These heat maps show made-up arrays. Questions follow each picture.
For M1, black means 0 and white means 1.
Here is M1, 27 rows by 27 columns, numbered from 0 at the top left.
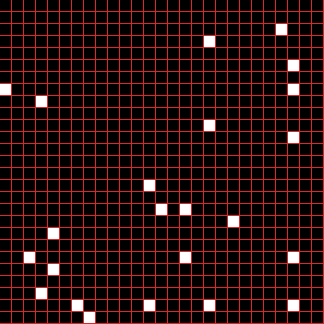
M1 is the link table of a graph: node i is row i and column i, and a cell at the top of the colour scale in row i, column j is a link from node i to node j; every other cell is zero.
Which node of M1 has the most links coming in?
node 24
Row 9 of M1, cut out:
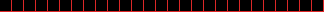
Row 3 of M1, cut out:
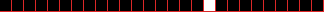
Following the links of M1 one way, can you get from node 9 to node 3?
no
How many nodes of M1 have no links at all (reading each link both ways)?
5
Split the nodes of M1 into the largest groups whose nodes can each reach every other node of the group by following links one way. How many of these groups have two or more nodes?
0
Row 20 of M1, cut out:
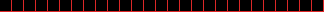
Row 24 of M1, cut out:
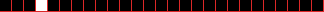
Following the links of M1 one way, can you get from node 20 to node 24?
no
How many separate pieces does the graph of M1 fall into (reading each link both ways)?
7
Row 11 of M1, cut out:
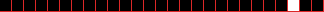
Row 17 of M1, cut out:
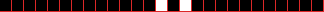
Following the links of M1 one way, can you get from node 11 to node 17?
yes
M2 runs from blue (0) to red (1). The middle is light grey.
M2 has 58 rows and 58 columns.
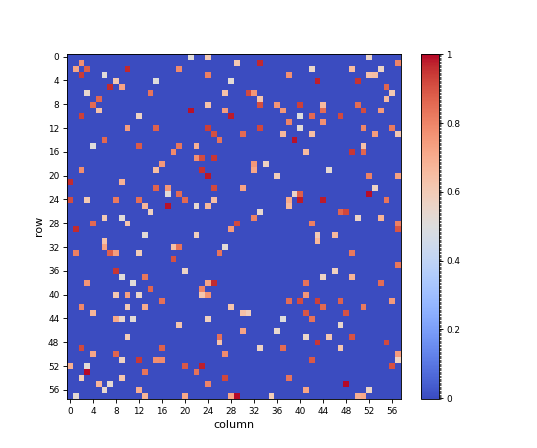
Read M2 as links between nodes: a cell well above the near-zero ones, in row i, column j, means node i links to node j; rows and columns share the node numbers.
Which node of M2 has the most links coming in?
node 24
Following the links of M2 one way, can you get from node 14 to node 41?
yes
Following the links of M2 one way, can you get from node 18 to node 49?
yes
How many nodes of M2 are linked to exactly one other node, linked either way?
2
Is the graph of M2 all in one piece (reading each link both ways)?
yes
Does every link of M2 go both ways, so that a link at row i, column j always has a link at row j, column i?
yes
